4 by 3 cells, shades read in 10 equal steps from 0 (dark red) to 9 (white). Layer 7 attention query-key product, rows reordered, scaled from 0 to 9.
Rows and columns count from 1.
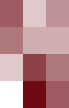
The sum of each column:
23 15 18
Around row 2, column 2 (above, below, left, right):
7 2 4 6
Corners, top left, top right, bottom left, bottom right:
3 5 9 3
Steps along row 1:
up down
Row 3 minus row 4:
-2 2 1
